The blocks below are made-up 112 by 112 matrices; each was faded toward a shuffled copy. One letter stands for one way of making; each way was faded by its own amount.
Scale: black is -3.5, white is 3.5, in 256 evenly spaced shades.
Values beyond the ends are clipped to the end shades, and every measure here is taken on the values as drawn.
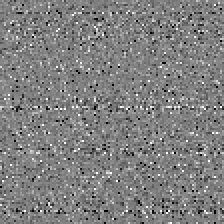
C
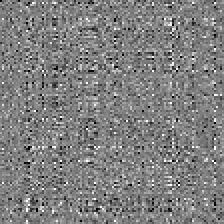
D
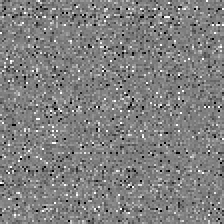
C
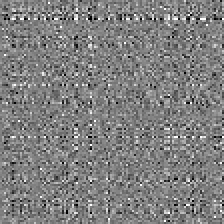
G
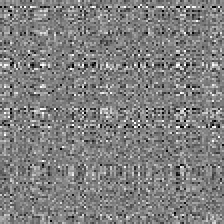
G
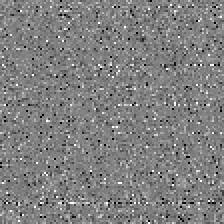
C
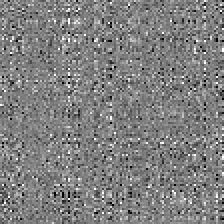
D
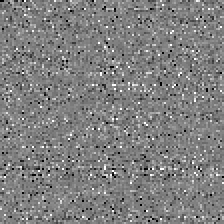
C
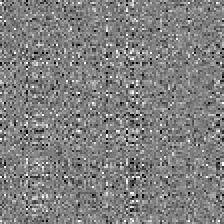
D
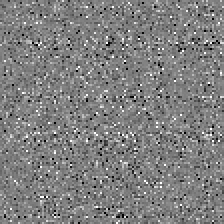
C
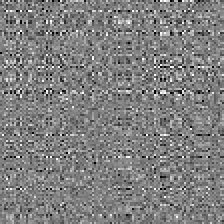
G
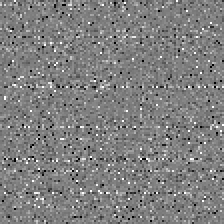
C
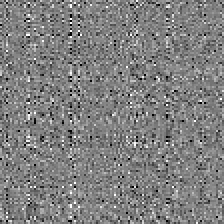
D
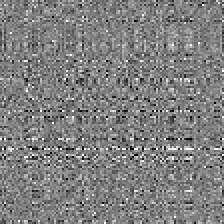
G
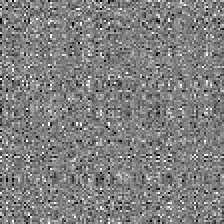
D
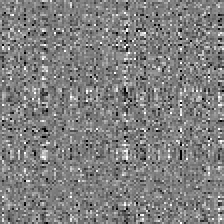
D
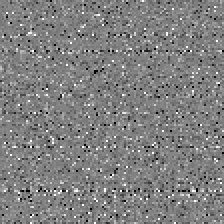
C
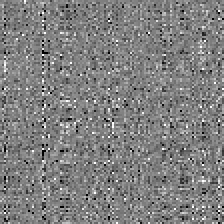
D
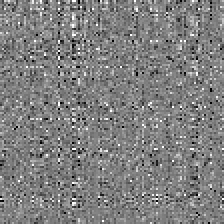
D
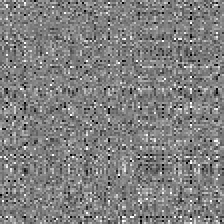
D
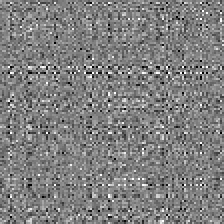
G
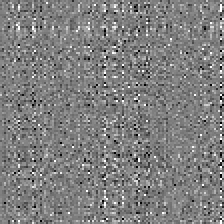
D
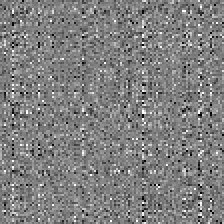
D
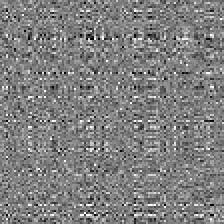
G
